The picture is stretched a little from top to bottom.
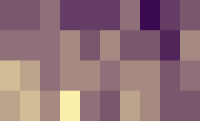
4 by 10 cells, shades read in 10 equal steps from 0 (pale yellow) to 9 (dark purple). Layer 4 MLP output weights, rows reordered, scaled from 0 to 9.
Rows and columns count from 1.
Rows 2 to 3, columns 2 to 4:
5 5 4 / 3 5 4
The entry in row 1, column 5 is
7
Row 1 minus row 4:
3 4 1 7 2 1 2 5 1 0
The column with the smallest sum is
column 4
